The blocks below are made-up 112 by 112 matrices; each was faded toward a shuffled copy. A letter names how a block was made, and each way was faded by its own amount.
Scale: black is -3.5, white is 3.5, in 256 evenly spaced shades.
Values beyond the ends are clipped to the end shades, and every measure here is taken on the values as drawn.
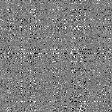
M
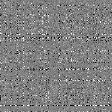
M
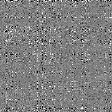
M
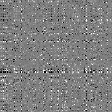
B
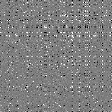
B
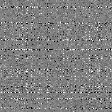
M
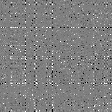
B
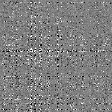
M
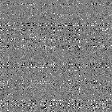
M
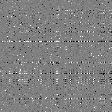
B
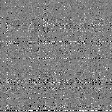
M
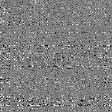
M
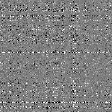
M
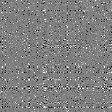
B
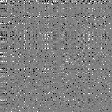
B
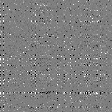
B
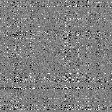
M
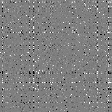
B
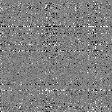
M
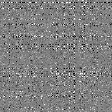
M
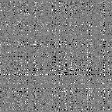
M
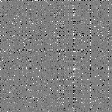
B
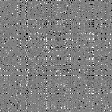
B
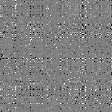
B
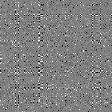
B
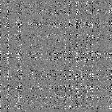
M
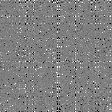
B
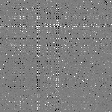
B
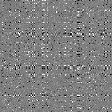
B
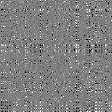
B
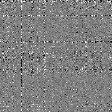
M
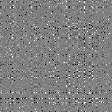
B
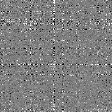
M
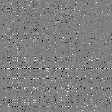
B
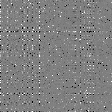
B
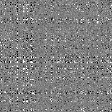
M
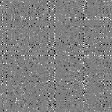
B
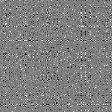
B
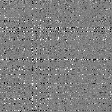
M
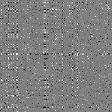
B
